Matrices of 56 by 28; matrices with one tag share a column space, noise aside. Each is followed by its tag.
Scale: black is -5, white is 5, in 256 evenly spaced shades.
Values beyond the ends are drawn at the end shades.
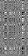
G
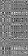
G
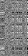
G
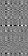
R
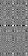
R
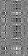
G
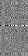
R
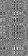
G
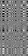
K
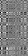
G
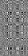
G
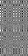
K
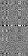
R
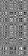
G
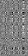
G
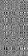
G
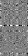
R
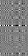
R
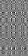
G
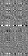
R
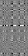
R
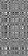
G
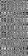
G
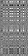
K
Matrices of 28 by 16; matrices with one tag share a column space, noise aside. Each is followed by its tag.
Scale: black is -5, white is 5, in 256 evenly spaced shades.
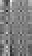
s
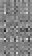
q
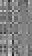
s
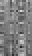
s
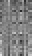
s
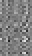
q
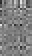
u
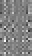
q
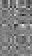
u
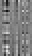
s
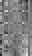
s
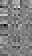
u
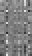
s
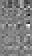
u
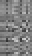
q
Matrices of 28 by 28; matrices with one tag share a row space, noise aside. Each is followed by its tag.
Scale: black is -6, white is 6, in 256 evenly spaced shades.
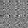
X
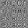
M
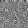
X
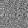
X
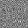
M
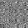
X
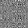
M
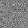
M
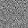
M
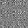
M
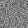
X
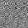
X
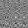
X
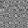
X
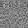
X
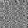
X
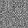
M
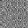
M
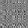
M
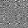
X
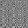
M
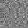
X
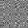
X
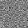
X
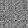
X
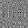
M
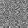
X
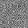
M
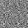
X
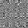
X
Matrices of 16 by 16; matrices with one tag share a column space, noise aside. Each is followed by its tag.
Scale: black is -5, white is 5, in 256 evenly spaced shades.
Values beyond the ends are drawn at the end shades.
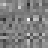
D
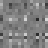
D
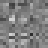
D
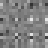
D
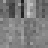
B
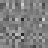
D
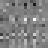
D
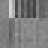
B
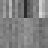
B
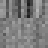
B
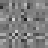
D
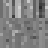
B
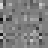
D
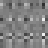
D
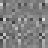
D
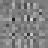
D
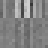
B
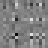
D
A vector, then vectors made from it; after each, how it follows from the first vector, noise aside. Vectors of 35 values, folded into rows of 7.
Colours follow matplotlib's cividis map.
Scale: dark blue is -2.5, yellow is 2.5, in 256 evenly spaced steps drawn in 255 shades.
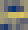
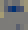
partly zeroed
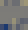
partly zeroed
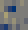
partly zeroed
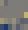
partly zeroed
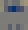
partly zeroed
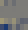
partly zeroed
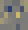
partly zeroed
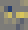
partly zeroed
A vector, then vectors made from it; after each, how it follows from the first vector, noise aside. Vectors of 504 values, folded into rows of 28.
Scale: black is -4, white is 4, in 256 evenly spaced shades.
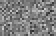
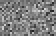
copied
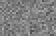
shrunk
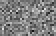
copied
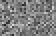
reversed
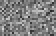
copied
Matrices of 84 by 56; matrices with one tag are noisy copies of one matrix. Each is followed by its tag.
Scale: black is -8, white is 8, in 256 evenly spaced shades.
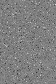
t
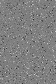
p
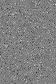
t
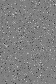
t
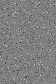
t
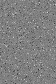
t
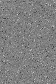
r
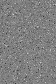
t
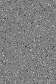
r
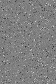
r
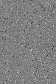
r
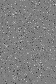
t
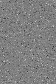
r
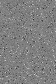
p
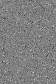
r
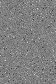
p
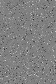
p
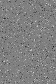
r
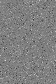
p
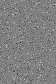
t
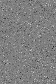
r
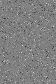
r
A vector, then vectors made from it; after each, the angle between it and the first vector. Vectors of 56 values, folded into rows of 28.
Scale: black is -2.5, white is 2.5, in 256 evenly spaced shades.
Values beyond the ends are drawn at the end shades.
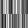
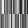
orthogonal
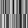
partly opposed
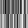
partly opposed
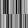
nearly opposite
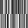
orthogonal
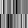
partly opposed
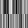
nearly opposite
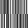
partly opposed
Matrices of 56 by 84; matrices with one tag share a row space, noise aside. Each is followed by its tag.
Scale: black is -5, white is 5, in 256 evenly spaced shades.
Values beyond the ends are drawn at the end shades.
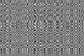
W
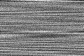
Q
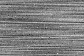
Q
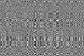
W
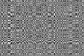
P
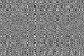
W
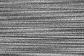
Q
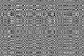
P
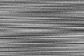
Q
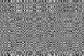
P
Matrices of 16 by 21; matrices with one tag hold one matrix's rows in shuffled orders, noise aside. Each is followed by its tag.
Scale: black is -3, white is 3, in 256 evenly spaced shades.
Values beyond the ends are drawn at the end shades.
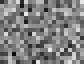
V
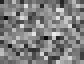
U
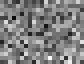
V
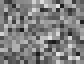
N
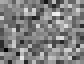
U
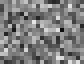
N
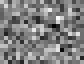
N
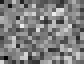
U
